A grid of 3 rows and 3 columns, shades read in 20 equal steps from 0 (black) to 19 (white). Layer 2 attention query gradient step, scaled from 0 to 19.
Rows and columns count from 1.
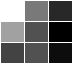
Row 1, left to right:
19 9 3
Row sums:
31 18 12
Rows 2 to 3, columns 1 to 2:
12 6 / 5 6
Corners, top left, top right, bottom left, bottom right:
19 3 5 1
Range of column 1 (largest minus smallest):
14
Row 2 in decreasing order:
12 6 0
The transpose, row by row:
19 12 5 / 9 6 6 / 3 0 1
